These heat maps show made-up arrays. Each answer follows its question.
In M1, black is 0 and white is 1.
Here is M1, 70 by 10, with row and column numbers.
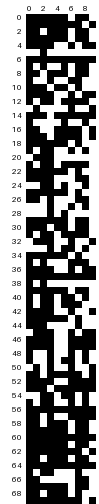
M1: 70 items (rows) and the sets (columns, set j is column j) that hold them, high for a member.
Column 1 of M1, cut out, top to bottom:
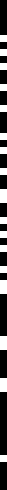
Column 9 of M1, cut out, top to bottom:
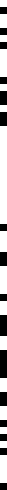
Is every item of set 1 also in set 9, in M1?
yes
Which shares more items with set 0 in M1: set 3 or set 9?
set 9
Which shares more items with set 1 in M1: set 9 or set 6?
set 9
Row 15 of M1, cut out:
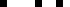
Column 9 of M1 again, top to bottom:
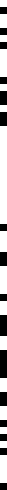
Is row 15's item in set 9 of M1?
yes
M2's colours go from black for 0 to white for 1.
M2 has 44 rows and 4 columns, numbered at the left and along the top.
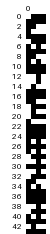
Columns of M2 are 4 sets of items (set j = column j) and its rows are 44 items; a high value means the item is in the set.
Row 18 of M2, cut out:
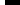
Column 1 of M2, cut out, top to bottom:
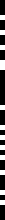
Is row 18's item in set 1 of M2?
no
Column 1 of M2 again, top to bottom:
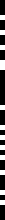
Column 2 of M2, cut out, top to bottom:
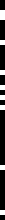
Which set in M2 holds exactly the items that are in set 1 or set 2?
3
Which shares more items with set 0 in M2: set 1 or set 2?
set 1
